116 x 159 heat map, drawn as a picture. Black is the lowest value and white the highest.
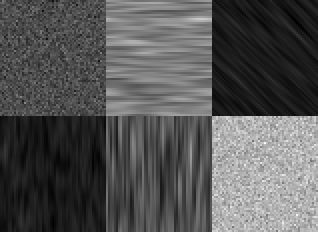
The table splits into 2 rows of 3 panels. Panel 1,1: low, fine-grained. Panel 1,2: middling, streaked across. Panel 1,3: very low, slanting down to the right, faint in contrast. Panel 2,1: very low, streaked downward, faint in contrast. Panel 2,2: low, streaked downward. Panel 2,3: high, fine-grained.
